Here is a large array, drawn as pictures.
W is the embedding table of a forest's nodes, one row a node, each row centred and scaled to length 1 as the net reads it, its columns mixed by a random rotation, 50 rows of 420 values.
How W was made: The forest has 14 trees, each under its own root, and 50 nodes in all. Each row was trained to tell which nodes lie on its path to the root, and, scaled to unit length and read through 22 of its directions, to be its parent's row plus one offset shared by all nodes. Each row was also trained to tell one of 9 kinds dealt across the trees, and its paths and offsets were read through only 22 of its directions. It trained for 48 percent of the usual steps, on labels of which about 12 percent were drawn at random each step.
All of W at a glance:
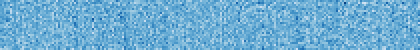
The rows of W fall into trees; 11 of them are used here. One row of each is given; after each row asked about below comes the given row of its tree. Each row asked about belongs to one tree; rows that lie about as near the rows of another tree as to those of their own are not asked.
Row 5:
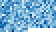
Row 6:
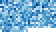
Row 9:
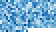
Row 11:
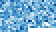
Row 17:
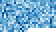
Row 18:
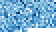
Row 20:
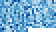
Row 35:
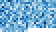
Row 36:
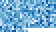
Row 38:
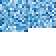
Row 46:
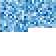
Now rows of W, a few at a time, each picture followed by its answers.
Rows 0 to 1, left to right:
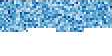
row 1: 36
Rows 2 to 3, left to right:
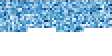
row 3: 17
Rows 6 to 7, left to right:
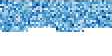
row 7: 9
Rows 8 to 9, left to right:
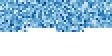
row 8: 18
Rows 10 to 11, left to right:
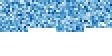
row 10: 5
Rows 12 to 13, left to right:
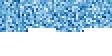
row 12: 20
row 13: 20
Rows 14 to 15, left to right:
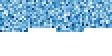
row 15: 18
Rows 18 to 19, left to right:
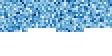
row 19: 20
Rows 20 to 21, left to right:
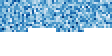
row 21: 11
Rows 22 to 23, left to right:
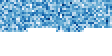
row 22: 35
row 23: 17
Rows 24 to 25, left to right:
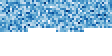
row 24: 5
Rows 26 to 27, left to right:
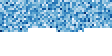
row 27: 5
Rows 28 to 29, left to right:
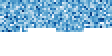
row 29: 18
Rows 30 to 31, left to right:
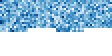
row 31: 9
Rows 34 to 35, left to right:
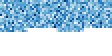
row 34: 6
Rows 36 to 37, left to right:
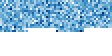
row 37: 46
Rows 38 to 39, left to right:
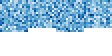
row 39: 20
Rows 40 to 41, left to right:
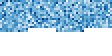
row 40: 9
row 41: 38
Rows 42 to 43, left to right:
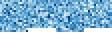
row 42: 38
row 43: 18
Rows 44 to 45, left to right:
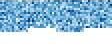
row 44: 17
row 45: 35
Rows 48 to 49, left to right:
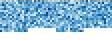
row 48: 46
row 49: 36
